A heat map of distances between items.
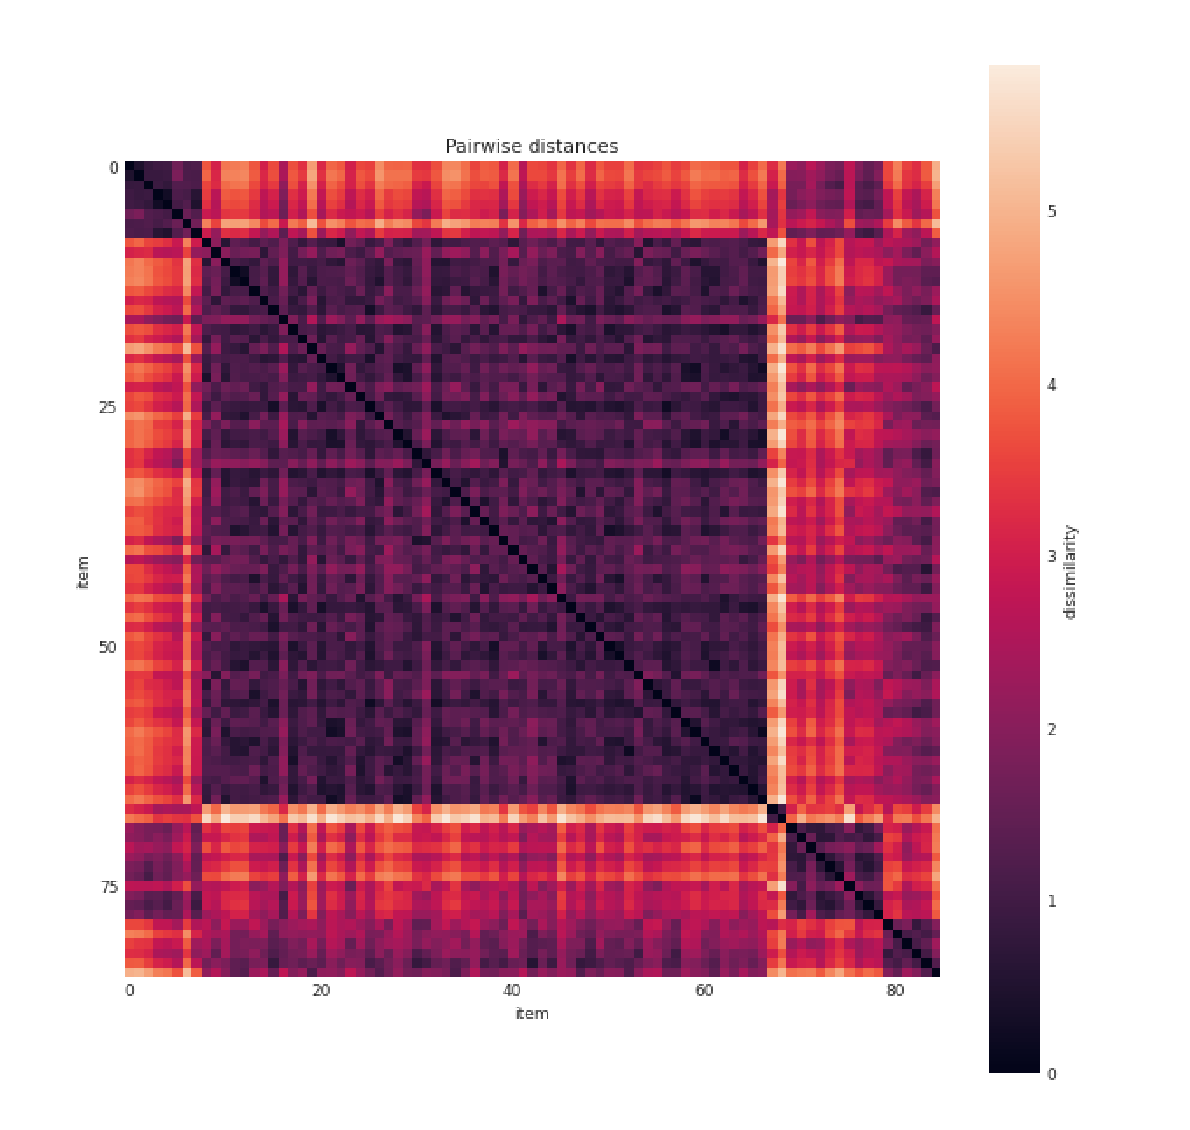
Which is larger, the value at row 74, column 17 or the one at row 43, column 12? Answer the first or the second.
the first
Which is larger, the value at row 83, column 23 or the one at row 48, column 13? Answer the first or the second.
the first
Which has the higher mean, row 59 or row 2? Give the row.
2
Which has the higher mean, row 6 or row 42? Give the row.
6
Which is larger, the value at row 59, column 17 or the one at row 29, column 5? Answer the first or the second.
the second
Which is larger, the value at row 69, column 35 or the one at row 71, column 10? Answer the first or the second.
the second
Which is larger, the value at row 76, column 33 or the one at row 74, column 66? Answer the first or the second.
the second
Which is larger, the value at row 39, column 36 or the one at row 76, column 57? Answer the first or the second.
the second
